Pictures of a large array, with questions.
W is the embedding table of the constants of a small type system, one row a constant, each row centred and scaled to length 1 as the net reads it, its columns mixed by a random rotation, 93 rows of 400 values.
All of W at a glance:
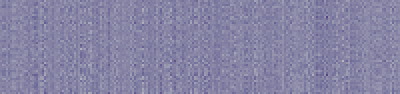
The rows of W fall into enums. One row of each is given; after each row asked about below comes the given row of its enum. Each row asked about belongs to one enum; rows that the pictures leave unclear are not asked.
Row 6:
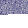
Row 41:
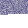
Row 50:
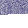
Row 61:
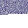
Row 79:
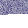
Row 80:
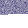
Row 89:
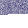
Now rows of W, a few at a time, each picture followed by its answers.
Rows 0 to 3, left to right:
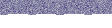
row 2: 89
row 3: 41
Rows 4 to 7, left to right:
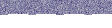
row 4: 61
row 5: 41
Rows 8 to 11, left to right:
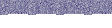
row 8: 61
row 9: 50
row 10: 89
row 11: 61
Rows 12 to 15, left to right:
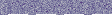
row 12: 50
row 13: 41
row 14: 80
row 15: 89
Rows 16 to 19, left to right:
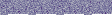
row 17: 41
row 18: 41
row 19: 61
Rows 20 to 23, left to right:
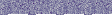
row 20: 89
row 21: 6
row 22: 50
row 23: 50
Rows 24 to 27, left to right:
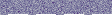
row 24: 41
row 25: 80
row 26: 61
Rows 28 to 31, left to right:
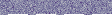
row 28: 41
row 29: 61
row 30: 80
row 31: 79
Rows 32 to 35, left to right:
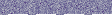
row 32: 80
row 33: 50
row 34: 89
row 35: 41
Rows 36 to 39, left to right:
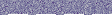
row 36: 61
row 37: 80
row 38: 61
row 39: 50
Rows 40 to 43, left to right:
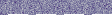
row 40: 6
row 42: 41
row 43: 89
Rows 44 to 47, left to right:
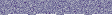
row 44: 80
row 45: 61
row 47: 80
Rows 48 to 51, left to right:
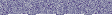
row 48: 79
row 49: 89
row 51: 80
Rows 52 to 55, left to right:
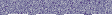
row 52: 61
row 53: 80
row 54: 80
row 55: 6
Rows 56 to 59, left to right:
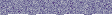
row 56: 41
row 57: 80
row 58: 80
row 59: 89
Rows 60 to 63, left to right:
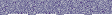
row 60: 61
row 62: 80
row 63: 41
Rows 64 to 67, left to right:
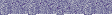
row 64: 50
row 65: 50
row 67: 50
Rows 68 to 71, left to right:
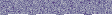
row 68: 41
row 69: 80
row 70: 80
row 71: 6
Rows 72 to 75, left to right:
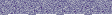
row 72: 80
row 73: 41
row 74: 41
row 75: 41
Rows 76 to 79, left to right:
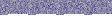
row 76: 61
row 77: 89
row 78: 89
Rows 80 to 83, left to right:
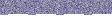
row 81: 41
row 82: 89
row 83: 61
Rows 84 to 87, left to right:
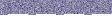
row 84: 89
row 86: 61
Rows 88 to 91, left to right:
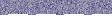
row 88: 61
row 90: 6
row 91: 89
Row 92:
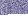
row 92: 50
